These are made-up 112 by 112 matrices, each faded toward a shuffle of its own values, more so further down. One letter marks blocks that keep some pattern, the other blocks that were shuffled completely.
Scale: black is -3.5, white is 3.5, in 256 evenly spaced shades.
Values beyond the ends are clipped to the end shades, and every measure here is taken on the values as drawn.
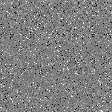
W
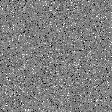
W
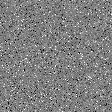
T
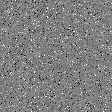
T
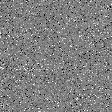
W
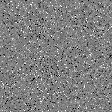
W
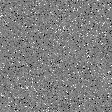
T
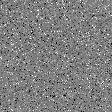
T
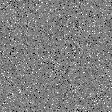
W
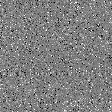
W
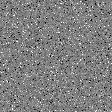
T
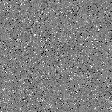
W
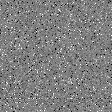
W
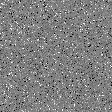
T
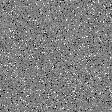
T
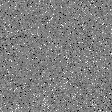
T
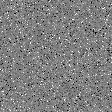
T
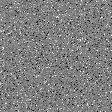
T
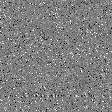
W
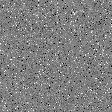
T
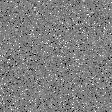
T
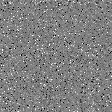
W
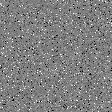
W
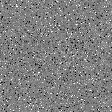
W
